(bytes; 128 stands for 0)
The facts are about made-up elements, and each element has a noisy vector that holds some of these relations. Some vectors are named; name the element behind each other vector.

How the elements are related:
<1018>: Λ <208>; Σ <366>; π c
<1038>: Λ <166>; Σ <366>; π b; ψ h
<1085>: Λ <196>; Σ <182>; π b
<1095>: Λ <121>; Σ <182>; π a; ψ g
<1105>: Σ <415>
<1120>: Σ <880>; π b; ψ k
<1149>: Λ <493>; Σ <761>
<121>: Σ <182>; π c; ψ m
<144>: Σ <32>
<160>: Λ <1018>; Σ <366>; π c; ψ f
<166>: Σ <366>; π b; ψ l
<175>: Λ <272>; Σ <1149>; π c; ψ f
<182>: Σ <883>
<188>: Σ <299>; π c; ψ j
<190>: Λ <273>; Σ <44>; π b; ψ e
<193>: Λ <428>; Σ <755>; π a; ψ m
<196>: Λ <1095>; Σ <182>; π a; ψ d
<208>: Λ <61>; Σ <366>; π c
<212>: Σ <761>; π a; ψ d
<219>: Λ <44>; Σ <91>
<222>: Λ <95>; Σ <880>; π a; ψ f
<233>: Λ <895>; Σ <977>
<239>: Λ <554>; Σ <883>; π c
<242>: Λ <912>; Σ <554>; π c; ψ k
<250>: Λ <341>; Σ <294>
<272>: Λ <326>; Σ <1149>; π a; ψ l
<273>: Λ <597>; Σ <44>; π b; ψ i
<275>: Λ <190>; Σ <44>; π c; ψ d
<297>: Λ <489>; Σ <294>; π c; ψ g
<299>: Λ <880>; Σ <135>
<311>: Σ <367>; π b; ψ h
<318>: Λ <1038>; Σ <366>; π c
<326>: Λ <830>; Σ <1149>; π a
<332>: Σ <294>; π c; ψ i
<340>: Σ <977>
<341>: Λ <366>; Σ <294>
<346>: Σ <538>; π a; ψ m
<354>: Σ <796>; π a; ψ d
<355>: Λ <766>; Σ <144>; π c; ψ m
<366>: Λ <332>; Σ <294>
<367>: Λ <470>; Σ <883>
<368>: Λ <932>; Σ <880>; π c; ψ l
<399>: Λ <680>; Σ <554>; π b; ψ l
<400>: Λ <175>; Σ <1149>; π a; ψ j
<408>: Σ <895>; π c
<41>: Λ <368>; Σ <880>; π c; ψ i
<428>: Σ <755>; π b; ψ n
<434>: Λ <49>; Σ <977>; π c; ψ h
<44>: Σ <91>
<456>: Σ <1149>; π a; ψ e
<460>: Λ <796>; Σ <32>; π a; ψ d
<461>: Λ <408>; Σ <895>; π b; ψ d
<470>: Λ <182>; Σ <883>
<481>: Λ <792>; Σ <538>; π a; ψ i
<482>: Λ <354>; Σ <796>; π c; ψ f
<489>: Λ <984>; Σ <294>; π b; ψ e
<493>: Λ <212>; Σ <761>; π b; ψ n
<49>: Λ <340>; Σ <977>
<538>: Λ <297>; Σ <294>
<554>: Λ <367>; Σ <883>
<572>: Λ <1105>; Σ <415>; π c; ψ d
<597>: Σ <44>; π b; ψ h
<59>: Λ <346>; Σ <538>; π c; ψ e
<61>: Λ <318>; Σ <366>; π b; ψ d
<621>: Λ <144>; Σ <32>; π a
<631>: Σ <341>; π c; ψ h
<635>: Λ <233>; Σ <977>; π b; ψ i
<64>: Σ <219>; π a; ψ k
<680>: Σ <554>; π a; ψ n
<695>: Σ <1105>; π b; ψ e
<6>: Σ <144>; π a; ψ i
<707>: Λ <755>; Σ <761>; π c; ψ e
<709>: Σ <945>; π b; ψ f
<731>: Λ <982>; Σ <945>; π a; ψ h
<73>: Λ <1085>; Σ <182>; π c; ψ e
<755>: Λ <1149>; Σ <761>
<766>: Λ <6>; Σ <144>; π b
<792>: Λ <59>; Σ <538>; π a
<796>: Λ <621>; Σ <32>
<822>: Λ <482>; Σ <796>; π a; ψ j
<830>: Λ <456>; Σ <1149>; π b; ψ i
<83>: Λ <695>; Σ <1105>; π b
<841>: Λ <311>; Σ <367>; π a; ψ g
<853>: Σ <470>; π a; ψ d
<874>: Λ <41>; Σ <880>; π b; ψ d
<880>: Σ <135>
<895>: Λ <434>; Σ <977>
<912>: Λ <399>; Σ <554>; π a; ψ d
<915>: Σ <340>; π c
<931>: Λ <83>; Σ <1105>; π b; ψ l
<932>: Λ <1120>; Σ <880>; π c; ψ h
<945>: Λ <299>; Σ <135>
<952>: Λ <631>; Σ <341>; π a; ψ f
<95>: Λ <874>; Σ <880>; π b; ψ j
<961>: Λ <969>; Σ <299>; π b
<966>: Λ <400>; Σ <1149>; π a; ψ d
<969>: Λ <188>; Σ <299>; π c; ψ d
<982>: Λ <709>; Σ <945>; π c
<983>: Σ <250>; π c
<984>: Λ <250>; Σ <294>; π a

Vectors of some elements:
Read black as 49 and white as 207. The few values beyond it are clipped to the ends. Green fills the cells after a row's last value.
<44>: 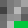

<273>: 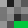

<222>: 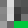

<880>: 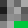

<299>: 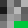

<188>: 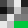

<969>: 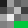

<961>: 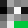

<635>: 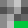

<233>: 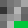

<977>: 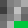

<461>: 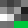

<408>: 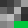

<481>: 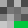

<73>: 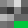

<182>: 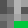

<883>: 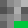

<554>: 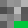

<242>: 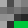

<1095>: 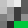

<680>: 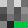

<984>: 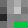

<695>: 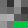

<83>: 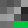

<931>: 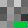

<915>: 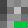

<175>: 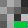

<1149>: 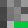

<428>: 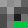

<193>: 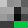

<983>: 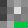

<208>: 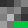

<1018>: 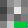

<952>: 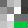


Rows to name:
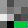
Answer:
<912>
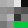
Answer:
<400>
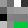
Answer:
<166>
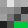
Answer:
<1085>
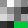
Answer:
<196>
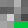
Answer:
<355>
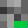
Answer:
<707>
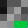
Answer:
<982>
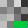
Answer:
<822>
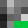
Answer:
<326>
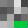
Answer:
<297>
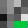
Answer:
<456>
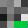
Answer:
<830>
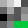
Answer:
<272>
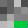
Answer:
<59>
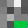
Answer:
<121>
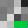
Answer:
<160>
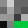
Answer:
<966>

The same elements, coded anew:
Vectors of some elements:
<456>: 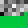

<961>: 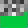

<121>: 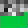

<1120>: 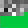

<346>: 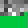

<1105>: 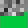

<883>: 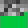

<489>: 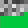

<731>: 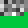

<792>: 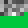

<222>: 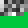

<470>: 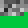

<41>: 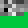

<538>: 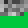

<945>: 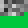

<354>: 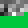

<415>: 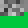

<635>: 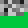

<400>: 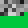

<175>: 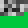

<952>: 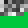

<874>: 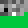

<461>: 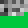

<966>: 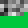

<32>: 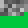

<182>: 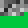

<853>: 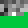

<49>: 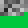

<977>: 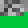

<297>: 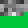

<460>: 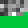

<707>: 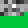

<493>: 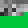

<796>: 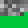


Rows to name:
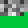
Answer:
<193>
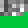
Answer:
<597>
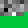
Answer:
<368>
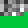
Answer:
<631>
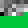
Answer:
<680>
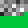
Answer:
<695>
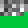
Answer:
<311>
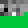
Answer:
<969>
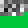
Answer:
<709>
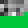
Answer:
<572>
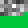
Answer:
<190>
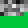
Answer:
<73>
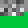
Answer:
<83>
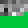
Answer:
<61>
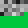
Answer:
<59>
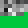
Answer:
<332>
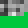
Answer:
<275>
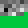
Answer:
<399>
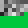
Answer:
<326>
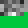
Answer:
<841>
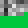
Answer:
<273>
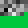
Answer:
<188>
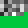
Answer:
<932>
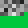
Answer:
<95>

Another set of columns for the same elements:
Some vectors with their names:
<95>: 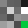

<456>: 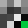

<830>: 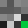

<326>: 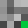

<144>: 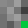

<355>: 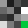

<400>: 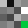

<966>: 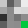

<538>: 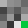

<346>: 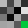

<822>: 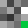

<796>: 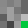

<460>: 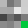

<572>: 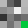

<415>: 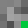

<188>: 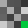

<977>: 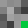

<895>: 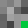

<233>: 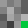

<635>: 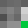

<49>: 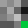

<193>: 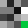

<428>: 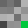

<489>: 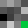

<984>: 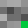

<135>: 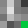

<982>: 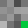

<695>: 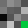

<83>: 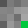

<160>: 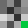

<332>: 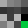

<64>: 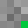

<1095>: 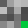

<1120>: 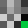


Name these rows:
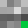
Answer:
<354>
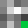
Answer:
<874>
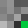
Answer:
<41>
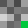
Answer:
<482>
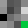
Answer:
<707>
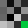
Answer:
<121>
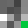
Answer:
<631>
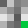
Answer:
<222>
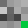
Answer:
<841>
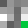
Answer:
<731>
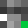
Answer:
<1038>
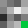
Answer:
<461>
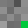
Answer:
<408>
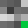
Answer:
<175>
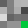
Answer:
<680>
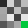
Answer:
<931>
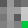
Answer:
<961>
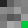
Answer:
<1085>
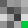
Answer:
<952>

